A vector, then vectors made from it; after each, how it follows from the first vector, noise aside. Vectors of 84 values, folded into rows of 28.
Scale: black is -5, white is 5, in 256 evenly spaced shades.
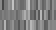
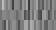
sign-scrambled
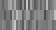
wrapped around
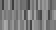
sign-scrambled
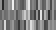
scaled up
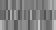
wrapped around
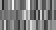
scaled up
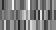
scaled up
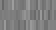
shrunk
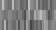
sign-scrambled
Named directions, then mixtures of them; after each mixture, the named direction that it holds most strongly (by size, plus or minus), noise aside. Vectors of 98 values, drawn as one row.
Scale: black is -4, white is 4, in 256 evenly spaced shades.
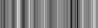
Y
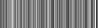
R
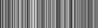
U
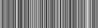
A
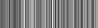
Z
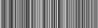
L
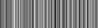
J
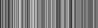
U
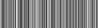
A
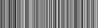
Z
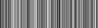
R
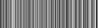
R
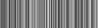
Z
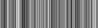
Y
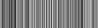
Z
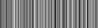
J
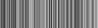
Z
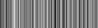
J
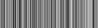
U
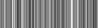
Y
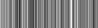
U
